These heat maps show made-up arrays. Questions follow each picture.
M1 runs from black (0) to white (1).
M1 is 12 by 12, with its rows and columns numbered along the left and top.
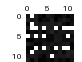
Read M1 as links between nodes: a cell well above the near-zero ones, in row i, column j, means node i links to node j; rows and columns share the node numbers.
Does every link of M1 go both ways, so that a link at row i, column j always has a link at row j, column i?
no
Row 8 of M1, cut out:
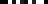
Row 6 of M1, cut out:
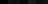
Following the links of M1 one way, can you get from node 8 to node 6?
yes
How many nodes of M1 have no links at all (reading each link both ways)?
0
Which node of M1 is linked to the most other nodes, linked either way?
node 3
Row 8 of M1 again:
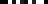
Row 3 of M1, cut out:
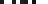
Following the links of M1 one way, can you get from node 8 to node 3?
no
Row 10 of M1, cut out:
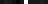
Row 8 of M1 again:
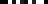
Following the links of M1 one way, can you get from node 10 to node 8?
no
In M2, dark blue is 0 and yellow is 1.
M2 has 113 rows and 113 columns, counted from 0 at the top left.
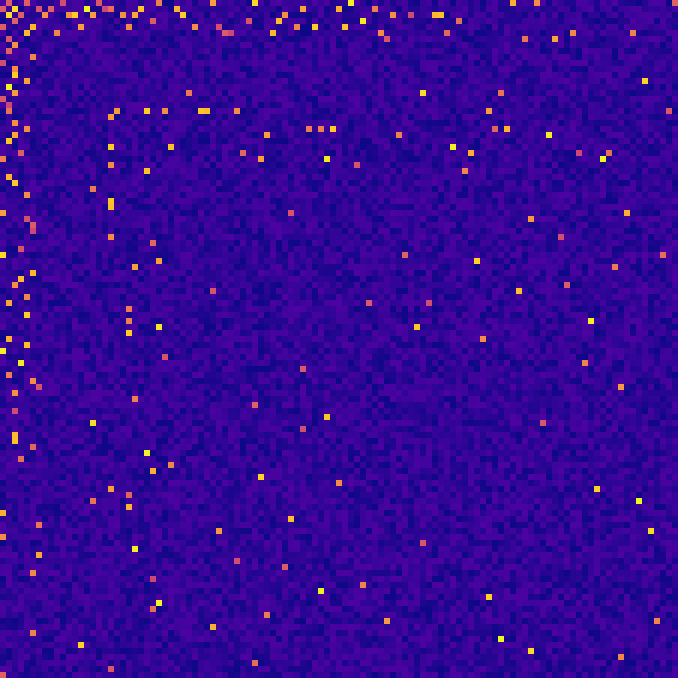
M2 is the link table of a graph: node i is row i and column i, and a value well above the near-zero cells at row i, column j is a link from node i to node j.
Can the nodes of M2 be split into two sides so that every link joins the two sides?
yes
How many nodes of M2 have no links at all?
0
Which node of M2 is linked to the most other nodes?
node 2
